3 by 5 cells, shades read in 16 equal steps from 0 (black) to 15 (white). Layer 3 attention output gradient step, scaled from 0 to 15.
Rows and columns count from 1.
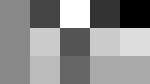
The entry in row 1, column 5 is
0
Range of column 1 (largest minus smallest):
0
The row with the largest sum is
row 2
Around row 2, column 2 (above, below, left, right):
4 11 8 5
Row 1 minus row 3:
0 -7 9 -7 -10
